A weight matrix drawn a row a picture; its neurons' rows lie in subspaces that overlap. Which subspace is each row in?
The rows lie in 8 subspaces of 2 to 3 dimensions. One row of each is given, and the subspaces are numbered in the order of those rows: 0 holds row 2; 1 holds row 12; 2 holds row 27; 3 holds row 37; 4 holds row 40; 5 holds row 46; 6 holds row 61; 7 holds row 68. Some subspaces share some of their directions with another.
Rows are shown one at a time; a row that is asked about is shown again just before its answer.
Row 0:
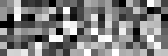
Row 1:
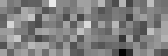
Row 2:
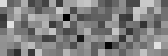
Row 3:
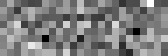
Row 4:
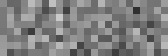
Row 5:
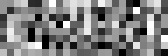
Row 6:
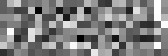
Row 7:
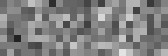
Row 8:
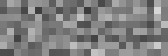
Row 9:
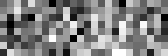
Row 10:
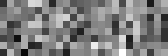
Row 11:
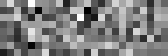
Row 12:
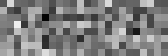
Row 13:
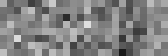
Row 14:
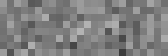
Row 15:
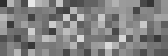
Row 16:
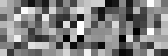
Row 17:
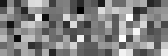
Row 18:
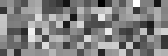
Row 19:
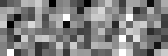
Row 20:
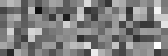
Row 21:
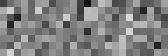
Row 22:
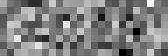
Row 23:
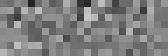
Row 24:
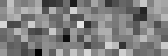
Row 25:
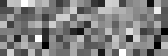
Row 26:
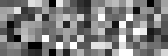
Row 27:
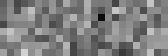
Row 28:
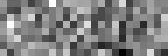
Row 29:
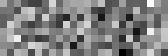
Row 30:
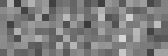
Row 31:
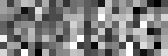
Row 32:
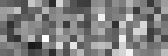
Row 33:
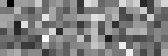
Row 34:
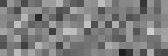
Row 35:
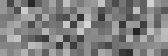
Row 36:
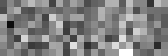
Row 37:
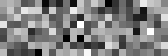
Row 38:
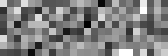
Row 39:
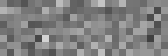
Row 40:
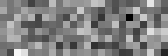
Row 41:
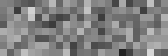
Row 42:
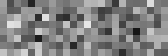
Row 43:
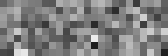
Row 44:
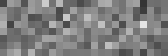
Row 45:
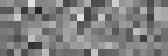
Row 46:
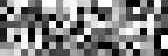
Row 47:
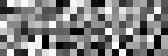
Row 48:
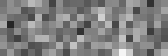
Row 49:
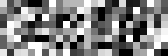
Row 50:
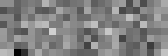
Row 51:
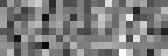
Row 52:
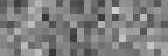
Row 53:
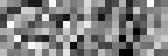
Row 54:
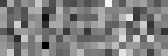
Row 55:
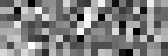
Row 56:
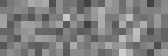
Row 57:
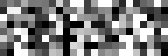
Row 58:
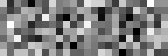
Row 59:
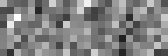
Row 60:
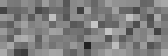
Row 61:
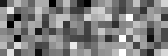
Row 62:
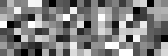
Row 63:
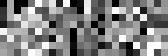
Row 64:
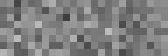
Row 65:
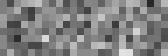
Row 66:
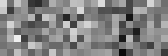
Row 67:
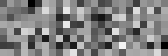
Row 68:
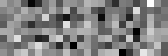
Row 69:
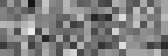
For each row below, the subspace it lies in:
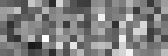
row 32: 5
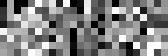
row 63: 2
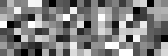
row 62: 3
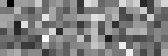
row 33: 1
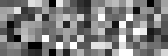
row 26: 5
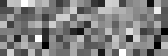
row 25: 5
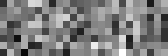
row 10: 2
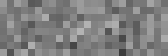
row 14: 2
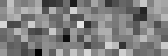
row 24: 3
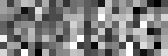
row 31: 2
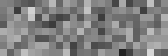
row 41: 2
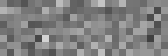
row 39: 5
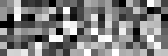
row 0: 7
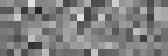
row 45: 0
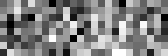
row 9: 7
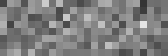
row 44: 0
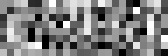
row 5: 5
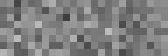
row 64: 4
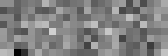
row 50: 4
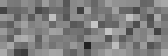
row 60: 4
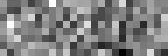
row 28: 7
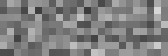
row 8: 6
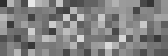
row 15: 0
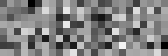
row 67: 7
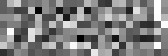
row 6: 6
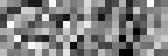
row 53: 4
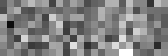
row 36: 4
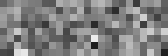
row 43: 4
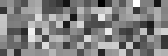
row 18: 5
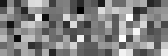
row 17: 2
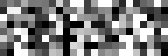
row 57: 4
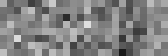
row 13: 4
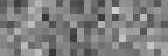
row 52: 2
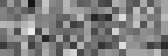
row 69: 7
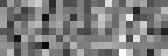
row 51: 1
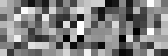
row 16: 3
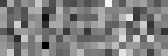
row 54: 1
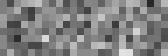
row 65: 1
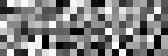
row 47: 5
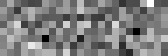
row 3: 1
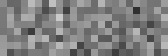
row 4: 7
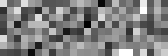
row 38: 0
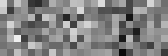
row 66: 2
